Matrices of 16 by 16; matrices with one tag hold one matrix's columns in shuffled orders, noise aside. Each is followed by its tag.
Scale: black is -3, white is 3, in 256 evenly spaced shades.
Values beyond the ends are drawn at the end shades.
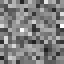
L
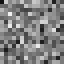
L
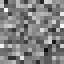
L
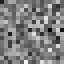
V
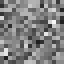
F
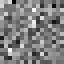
F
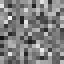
F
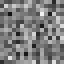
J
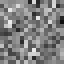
F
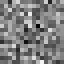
L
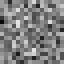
F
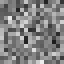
V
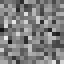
V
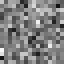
F
